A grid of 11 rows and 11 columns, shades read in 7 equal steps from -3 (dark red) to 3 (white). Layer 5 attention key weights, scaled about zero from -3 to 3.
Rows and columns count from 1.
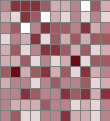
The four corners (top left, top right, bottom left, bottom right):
0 1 0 0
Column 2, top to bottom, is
-2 2 -1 0 -1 1 -3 0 0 1 -1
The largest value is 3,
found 3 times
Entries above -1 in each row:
6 9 6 6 6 7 5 9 5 10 9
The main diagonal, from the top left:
0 2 3 -2 -2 2 -1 0 -2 2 0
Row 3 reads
0 -1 3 0 -2 -1 -1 0 -2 1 0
